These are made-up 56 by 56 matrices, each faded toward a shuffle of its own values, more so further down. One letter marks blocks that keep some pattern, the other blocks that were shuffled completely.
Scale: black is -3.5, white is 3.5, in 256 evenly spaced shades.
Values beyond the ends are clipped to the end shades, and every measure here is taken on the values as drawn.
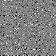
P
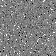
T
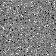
T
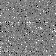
P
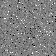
T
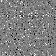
P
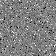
T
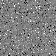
T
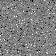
T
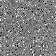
P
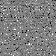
P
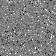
T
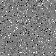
P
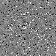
P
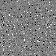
P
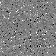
P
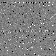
P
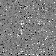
P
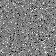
T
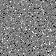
T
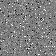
T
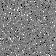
T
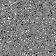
T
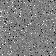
T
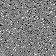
T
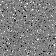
T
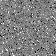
T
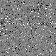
P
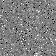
T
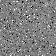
T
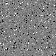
P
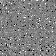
P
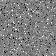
T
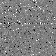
P
